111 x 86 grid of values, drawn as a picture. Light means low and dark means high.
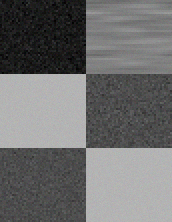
It is made of 3 by 2 panels. Panel 1,1: very high, fine-grained, faint in contrast. Panel 1,2: middling, streaked across, faint in contrast. Panel 2,1: low, flat. Panel 2,2: high, fine-grained, faint in contrast. Panel 3,1: high, fine-grained, faint in contrast. Panel 3,2: low, flat.
